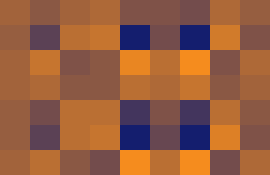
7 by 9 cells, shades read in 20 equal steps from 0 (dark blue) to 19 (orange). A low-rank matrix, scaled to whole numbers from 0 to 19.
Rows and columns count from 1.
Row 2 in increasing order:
0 0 6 8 9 11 14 15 16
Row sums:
97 79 119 109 88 79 117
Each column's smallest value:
11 6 9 8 0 7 0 8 9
